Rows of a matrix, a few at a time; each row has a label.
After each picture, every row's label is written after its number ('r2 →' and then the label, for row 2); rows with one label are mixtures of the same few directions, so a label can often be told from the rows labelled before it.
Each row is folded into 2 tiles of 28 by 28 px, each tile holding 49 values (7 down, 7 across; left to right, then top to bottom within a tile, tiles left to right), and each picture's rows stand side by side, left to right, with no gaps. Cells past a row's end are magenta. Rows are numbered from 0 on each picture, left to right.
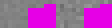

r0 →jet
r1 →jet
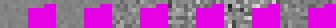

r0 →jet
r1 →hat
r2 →hat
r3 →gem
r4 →jet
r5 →jet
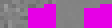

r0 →jet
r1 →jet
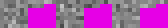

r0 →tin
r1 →jet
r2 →jet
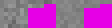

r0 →tin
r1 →hat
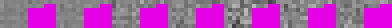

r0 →gem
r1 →jet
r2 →gem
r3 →tin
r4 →tin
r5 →jet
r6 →tin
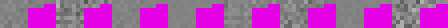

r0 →hat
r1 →gem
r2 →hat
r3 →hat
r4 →gem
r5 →hat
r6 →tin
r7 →hat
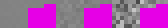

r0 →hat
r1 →hat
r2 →hat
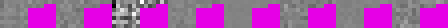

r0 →gem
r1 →hat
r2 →gem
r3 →tin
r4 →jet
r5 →jet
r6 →tin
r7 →tin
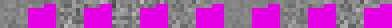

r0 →tin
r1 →tin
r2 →gem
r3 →hat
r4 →tin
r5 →tin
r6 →hat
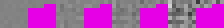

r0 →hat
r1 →jet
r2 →gem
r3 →gem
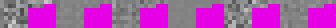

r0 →tin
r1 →gem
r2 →gem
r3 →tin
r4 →hat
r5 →jet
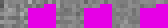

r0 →gem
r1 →gem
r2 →tin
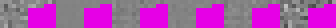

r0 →jet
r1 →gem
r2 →gem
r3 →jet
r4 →gem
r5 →jet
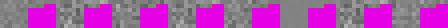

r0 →hat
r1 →tin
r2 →jet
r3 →tin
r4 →hat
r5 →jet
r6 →tin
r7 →gem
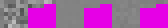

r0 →tin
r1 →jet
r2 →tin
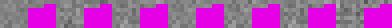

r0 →hat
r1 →tin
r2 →tin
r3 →hat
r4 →hat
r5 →tin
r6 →gem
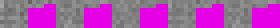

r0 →gem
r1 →tin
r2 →hat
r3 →gem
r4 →tin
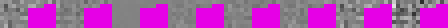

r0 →jet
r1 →gem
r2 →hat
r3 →tin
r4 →jet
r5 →tin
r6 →jet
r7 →gem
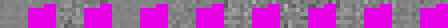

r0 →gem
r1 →tin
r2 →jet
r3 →hat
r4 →gem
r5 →jet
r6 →gem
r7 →gem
